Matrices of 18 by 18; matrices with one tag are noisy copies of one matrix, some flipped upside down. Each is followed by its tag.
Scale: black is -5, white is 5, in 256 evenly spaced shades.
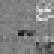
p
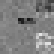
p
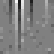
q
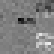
p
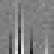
q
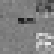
p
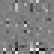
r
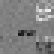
p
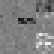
p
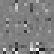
r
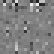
r
